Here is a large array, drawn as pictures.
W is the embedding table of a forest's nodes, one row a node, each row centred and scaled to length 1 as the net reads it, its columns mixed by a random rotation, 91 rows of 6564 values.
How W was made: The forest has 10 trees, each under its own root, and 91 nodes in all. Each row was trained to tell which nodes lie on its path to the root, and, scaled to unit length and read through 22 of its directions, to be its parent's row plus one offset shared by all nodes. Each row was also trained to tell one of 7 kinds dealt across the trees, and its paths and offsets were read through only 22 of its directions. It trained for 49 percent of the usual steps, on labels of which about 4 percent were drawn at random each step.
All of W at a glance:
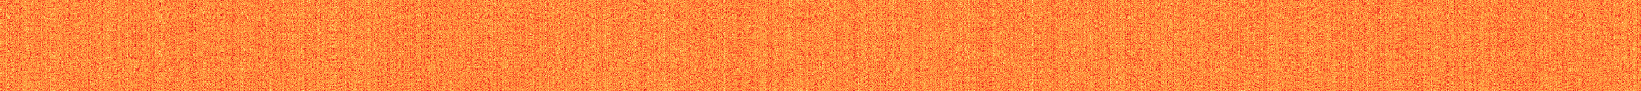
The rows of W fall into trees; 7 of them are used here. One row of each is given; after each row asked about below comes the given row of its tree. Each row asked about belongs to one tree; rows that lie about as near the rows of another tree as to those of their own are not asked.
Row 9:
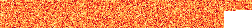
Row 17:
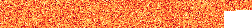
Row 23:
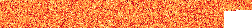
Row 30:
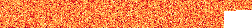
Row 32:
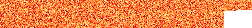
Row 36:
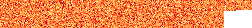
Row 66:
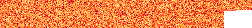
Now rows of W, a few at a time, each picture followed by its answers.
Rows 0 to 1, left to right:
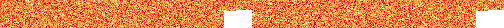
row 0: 66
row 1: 9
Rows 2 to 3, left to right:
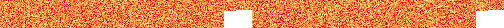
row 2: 30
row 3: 23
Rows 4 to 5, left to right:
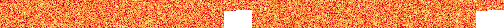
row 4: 30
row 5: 17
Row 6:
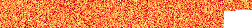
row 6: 30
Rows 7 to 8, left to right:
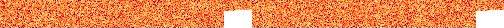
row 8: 66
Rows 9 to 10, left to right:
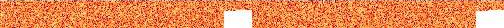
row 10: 36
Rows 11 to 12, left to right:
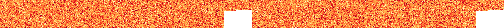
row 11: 30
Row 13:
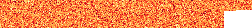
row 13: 66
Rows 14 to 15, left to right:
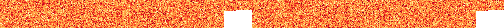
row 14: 36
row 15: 36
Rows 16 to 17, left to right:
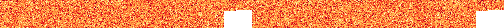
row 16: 17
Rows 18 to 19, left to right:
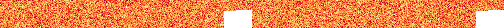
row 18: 17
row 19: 66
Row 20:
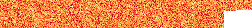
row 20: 36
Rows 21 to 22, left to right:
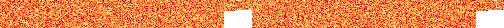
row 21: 9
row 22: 30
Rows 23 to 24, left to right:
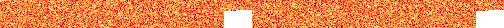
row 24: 30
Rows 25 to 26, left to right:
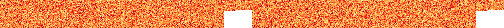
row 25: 36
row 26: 9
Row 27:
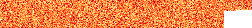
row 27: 23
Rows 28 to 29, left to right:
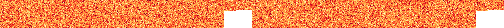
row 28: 30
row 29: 30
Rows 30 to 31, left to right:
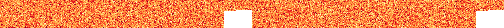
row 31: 23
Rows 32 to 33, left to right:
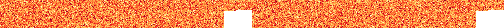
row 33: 9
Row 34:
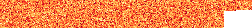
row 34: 36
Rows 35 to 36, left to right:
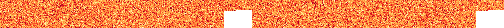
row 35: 30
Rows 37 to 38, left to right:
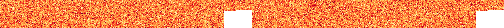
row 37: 17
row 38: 30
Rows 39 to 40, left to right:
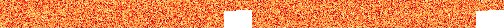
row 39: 36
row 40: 32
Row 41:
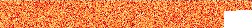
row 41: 36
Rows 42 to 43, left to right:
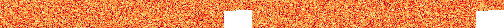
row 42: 32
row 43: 23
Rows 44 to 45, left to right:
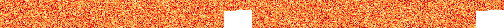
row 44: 9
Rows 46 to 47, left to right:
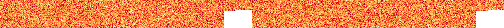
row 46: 30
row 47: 66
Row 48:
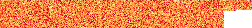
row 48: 23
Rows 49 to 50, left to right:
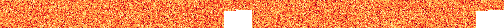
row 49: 23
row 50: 30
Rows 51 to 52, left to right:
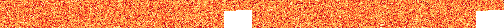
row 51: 17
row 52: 66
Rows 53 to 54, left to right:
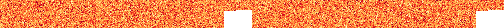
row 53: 36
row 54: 17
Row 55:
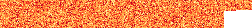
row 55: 36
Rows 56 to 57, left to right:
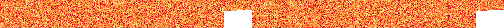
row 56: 66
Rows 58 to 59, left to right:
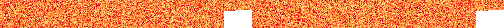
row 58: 9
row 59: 23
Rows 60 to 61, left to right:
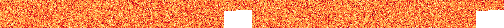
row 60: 23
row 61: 66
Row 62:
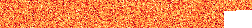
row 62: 32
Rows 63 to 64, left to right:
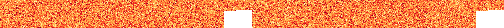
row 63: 32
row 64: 17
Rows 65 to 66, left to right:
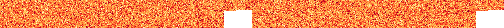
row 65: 32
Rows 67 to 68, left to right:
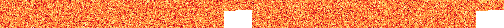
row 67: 66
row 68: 32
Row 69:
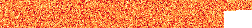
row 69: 32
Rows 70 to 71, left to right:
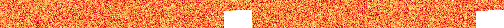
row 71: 30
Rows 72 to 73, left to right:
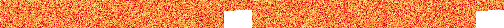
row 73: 36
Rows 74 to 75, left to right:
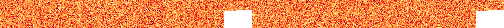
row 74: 23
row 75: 9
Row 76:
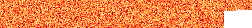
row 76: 32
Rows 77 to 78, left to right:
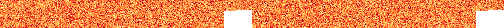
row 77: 30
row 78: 66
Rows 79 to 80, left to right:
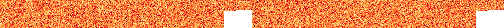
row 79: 36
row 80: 66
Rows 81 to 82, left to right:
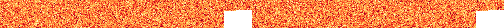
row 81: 32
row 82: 32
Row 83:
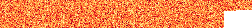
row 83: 30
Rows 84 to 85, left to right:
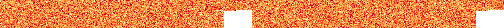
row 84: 17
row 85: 66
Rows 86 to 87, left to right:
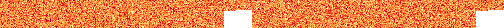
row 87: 17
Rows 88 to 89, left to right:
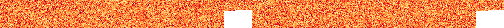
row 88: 66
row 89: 32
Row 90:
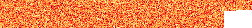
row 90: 66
